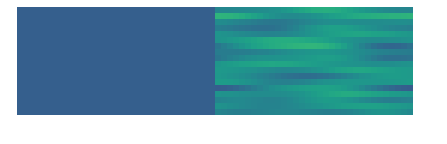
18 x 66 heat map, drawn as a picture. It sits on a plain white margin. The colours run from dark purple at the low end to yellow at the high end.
The table splits into one row of 2 panels. Panel 1,1: low, flat. Panel 1,2: middling, streaked across.
